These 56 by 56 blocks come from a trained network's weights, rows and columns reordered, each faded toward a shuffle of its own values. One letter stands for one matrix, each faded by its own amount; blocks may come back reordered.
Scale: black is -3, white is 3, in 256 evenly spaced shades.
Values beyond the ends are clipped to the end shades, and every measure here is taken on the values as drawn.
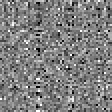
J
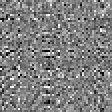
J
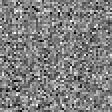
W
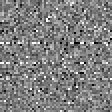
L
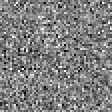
W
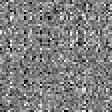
J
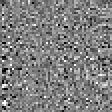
J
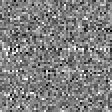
L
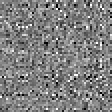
J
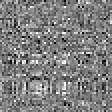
J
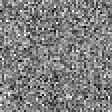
W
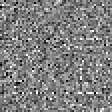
L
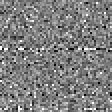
L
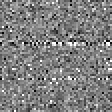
L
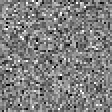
W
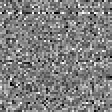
L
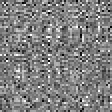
J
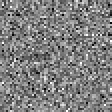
W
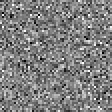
W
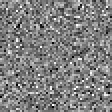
W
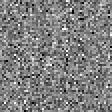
W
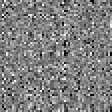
J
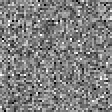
W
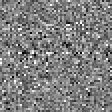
L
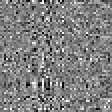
J
